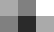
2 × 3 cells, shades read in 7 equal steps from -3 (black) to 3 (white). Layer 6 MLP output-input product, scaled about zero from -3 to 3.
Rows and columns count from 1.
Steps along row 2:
down up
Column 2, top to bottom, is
0 -2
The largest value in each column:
1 0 3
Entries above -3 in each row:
3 3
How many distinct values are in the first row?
3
